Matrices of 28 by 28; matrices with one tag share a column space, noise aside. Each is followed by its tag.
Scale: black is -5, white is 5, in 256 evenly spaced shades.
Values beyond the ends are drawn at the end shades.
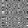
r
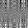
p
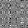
r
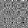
r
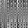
p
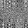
p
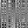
p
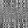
p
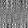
p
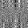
p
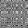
r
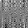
p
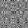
r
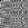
r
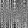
p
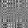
p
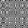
r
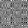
r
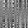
p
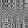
p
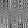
p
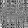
p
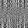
p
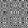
r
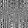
p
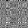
r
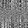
p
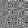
r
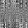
p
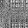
p
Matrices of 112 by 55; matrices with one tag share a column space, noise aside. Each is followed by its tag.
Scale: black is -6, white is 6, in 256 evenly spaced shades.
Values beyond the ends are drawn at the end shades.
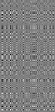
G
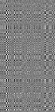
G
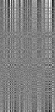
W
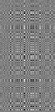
G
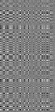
G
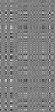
G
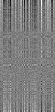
W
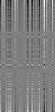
W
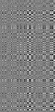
G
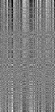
W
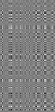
G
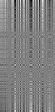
W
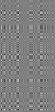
G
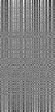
W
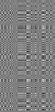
G
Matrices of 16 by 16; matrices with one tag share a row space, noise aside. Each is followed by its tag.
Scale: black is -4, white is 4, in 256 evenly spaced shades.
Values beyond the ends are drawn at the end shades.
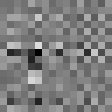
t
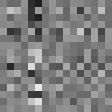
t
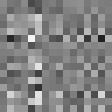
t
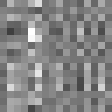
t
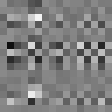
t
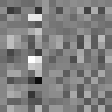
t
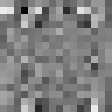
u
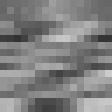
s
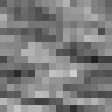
s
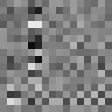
t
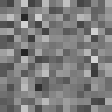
u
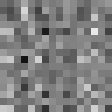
u
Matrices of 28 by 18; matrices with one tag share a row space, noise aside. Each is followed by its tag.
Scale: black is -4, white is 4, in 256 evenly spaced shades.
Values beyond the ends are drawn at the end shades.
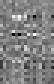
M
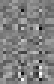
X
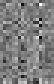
X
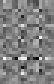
X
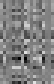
M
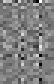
X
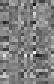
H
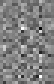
X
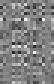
M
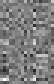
H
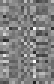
H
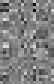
H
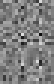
X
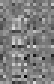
M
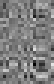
H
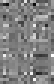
H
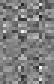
X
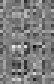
M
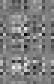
M
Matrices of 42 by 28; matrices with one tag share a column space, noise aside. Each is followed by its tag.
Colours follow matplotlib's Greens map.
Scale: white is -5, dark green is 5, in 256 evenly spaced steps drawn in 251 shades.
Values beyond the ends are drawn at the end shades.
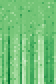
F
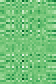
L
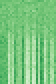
F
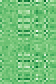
L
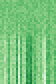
F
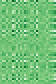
L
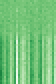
F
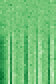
F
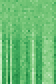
F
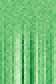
F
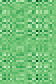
L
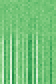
F
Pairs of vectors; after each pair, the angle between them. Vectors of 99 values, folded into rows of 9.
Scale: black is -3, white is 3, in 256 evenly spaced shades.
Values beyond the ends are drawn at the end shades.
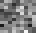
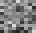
partly opposed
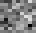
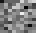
partly aligned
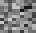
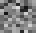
partly aligned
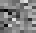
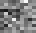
nearly parallel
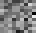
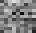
orthogonal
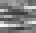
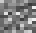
orthogonal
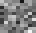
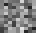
partly opposed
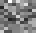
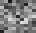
nearly opposite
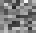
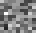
partly opposed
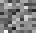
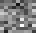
partly opposed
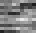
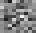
orthogonal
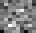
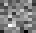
nearly parallel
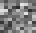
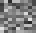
orthogonal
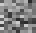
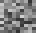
nearly parallel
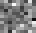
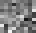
partly opposed
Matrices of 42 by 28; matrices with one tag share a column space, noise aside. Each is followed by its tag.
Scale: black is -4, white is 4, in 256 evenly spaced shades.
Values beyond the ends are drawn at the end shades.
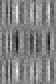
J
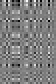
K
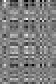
K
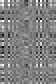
K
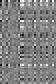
K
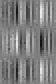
J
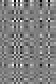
K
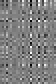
K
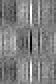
J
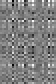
K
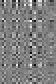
K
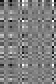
K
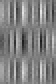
J
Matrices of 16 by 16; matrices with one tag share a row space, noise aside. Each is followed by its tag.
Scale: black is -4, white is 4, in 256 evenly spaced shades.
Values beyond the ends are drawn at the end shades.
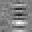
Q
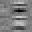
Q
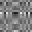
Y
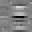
Q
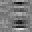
Q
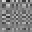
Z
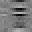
Q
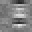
Q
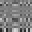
Y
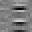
Q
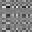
Z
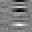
Q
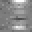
Q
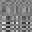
Z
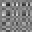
Z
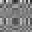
Y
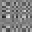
Z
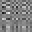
Z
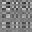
Z
